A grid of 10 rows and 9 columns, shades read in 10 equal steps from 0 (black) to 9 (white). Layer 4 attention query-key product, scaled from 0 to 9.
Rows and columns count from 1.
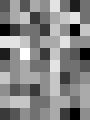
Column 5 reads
5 4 2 6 2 4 5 5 4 5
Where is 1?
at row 1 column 8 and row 5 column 1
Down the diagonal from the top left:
3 6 4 4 2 8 2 5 6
